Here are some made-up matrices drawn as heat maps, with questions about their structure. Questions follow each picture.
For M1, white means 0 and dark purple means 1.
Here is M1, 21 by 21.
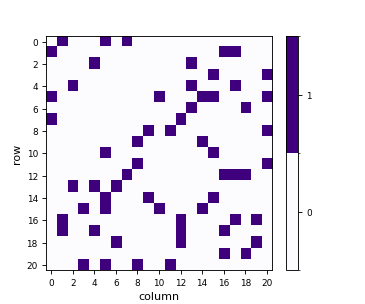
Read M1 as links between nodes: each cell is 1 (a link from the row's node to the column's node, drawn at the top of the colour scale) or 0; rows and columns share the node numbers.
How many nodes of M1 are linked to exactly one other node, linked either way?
0
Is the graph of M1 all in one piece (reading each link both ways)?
yes
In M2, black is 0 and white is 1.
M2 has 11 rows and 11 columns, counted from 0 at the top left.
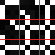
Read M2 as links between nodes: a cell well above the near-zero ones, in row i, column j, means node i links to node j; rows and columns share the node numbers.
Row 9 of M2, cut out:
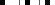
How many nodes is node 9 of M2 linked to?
8
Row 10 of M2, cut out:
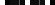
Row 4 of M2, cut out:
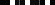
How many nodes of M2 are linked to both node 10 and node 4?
2
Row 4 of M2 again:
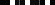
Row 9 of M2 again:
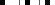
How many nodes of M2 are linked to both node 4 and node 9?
1
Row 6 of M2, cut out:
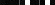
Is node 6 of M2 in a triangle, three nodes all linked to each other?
no
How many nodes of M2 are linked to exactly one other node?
0
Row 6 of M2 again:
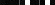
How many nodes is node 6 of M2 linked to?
2
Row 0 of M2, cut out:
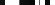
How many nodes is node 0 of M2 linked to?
6
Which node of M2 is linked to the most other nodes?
node 9
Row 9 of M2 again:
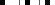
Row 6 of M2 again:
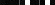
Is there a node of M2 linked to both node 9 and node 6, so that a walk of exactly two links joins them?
no
